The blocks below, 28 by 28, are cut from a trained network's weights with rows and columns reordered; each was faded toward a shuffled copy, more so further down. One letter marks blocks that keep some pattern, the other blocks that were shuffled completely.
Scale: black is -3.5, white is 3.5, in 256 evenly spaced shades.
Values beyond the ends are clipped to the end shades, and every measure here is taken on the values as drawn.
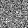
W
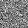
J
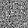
J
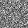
W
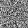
J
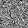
W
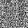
J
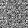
J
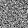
W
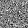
W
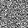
J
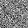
W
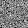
W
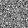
W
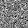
J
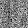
J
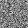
W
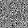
J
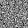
W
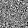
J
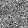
W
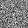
W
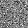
W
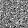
W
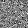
W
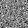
W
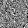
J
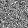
W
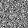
W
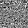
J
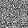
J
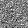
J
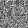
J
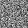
J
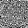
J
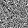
W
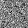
W
